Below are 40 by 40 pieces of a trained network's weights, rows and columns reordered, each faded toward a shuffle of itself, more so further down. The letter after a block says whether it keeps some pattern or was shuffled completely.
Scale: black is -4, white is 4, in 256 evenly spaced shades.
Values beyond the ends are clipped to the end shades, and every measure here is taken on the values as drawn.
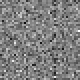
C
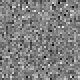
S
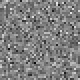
S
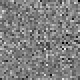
C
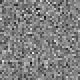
S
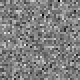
S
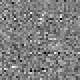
C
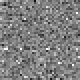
C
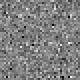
C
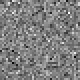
S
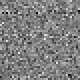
C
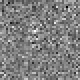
C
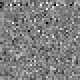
C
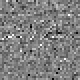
C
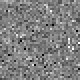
S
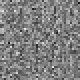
C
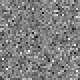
S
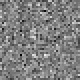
C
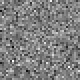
S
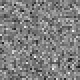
C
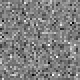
C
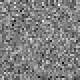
S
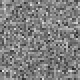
S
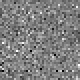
C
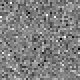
S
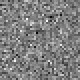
S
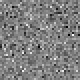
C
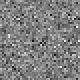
C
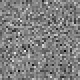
C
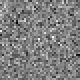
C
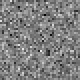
S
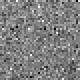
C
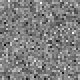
S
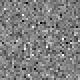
S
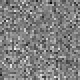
C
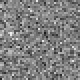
C
